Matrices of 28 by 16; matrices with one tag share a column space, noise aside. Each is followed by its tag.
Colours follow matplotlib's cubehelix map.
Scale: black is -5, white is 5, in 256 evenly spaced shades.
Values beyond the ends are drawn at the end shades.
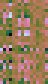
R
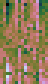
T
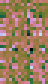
R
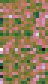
R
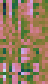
T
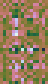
R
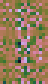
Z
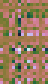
R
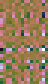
R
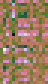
R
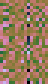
Z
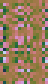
Z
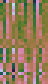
T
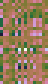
R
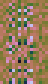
Z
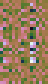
Z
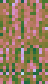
T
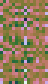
Z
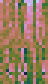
T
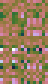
R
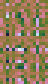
R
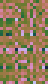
R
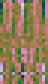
T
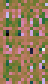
R
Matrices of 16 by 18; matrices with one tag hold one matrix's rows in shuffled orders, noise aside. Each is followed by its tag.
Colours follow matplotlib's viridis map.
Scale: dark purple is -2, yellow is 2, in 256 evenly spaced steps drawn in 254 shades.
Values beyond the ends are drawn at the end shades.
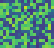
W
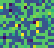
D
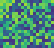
W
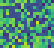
D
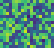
W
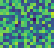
W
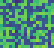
D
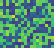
D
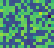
D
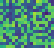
D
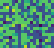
W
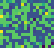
W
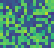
D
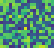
W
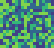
W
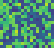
W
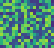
W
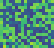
D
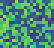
W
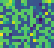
W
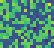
W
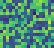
D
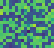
D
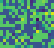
D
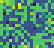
D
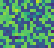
W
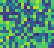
D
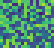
W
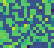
W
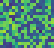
W
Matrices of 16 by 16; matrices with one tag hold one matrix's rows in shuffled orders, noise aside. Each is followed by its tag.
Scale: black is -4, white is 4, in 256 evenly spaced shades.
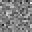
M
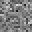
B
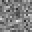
B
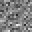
B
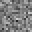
B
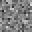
M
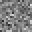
M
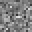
B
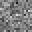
B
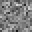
B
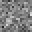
M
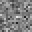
B
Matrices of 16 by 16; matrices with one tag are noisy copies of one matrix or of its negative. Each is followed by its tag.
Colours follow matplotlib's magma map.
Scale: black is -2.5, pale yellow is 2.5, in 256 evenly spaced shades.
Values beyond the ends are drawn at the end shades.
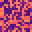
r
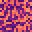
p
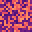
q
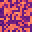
r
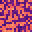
p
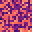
q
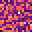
p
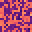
r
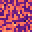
p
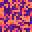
r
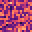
p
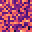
q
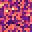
r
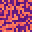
p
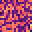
p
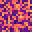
q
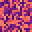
r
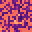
q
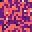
r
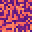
p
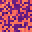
q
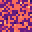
q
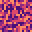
p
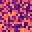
q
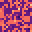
r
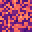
q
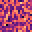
p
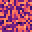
p
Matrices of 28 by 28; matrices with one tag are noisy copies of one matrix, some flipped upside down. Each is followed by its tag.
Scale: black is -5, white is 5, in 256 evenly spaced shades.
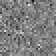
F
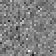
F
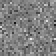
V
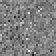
F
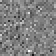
F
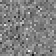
F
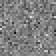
V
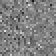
F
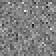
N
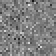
F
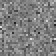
V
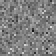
N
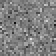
V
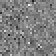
F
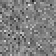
F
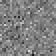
F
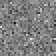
V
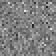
N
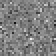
V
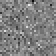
F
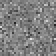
V
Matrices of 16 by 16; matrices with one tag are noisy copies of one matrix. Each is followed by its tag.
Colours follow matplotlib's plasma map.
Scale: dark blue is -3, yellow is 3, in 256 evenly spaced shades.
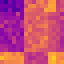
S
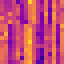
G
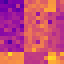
S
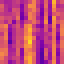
G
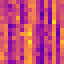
G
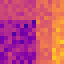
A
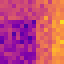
A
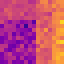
A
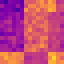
S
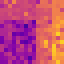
A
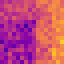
A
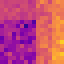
A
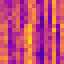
G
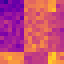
S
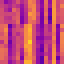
G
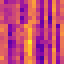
G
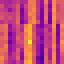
G
